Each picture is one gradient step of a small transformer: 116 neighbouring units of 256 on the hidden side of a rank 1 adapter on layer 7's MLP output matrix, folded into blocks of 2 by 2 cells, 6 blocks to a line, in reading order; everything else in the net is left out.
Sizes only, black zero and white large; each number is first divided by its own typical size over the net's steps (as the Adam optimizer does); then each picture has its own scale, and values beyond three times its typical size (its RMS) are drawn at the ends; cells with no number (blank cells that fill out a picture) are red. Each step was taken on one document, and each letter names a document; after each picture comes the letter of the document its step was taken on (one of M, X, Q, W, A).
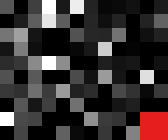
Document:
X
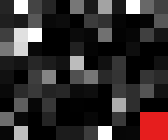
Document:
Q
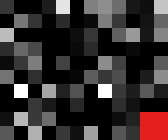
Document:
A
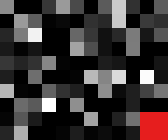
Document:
X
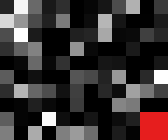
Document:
A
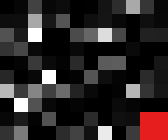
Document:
Q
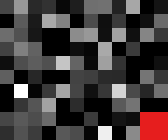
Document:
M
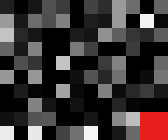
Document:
A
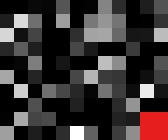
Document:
A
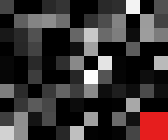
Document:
X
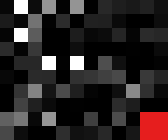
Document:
Q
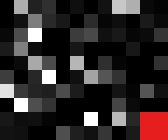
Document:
Q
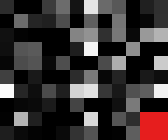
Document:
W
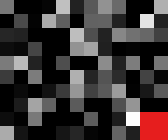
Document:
W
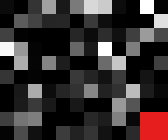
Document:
M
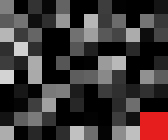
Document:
A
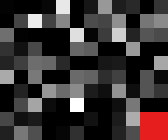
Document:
W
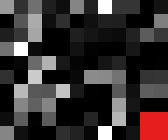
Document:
Q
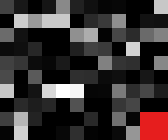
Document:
W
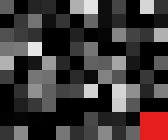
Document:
M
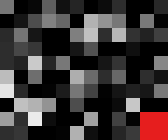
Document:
X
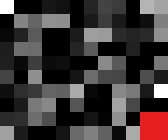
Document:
M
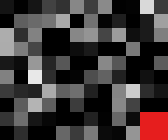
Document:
M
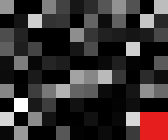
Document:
X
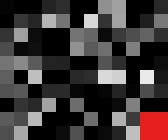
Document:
X
